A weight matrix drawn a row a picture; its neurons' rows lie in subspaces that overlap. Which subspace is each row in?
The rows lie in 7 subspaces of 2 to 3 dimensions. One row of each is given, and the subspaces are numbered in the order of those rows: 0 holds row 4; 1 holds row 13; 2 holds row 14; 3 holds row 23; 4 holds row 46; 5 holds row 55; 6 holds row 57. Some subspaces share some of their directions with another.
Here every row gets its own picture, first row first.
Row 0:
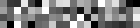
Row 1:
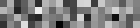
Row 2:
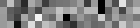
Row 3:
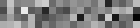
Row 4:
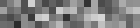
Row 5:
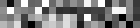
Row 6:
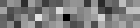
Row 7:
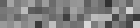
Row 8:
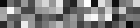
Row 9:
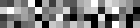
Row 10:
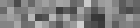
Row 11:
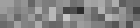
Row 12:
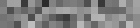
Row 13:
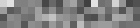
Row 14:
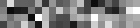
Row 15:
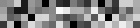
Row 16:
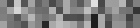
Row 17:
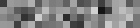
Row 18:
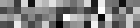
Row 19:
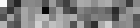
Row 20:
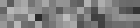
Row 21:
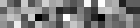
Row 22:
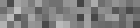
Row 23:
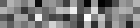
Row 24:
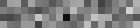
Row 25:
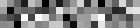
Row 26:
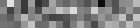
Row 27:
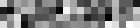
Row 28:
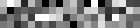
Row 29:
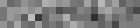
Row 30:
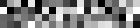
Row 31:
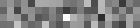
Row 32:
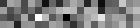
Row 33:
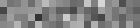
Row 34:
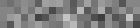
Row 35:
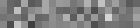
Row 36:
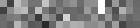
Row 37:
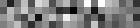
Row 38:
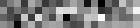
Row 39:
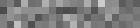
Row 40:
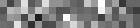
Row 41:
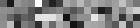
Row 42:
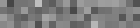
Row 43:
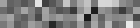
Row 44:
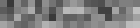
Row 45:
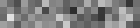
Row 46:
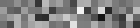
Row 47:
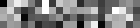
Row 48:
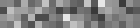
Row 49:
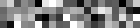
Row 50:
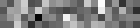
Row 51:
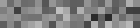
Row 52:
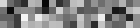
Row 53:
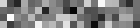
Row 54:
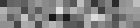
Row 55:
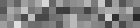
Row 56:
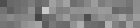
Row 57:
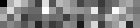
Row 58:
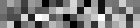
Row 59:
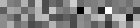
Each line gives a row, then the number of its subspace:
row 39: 5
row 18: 2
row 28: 1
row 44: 1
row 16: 2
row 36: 0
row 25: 6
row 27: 1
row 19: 6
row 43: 3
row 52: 6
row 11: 1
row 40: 0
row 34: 4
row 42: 3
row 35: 5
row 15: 5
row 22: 2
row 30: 4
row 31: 2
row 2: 0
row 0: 5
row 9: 2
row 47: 6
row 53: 6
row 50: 0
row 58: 4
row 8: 1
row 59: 4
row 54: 1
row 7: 5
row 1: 2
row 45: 6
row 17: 6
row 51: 5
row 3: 5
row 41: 3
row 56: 3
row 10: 0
